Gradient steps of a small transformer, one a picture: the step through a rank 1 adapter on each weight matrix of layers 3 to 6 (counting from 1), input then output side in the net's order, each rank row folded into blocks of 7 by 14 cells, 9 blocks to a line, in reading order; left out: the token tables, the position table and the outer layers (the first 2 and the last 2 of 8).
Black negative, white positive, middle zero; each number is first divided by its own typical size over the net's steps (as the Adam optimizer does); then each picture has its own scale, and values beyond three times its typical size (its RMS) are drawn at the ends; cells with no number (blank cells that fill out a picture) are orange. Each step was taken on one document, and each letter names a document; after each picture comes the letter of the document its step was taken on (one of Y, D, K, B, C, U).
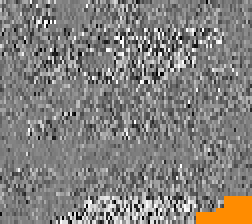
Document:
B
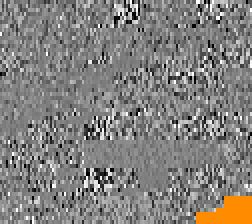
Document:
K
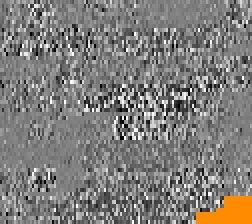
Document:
B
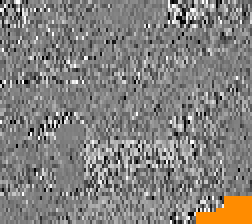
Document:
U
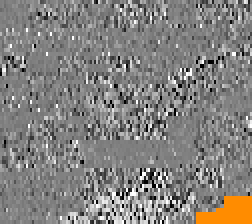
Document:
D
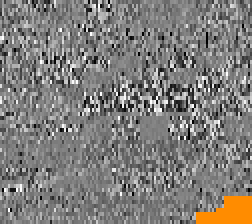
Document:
B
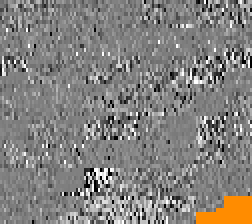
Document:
D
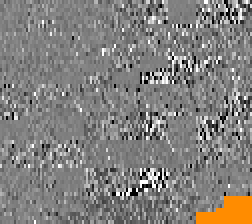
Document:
D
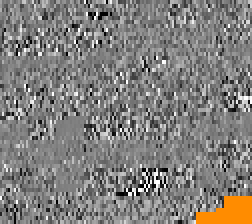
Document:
B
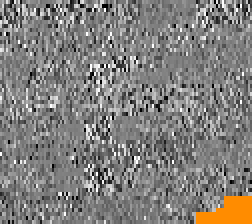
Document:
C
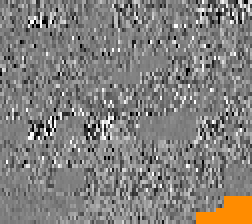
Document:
D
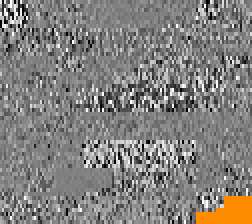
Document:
C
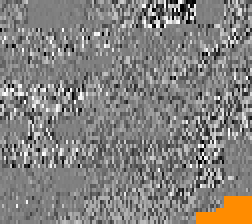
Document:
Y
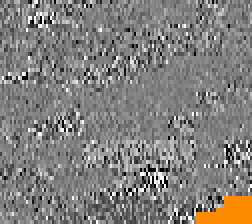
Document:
U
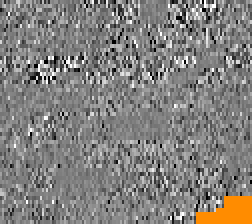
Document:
U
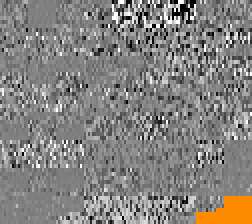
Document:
Y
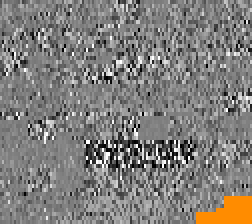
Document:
B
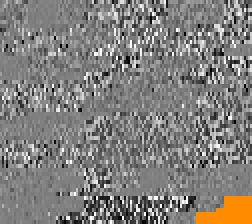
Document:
Y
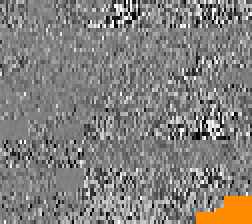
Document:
K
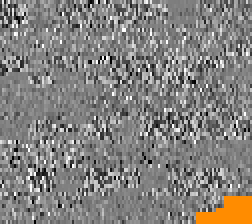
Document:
K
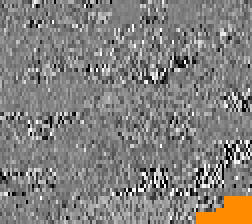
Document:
U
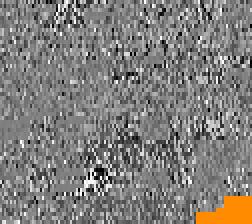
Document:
K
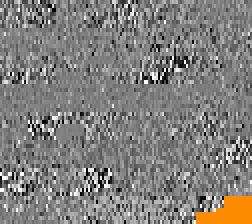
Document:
U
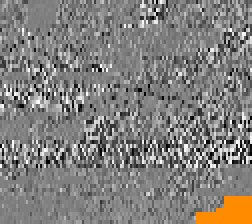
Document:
Y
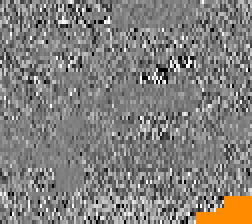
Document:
C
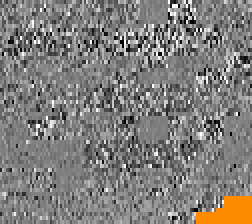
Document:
B
